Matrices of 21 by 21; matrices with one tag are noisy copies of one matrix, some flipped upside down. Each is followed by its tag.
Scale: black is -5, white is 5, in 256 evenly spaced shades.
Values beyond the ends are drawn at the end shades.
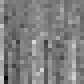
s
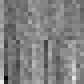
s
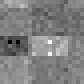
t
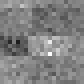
t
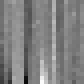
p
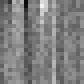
p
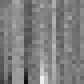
p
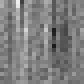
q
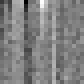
p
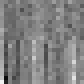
s
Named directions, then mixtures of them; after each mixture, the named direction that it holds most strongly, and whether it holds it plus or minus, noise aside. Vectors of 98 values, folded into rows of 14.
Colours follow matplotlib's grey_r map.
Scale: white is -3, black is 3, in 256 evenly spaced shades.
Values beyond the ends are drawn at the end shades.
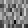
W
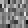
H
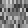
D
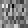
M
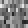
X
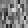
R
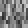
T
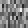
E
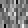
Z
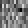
E, minus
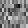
D, plus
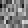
X, minus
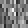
Z, plus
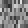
D, minus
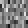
H, plus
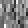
Z, minus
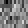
D, minus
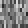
Z, minus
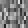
R, minus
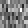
E, plus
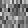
D, plus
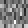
W, minus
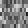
D, minus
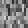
T, minus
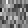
D, plus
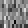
W, plus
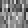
E, minus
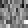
X, minus
